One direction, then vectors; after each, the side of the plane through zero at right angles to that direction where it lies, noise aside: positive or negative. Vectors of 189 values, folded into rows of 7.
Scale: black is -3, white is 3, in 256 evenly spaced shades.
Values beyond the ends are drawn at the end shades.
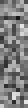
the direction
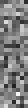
positive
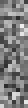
positive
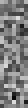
negative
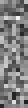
negative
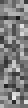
positive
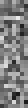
negative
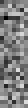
positive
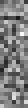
positive
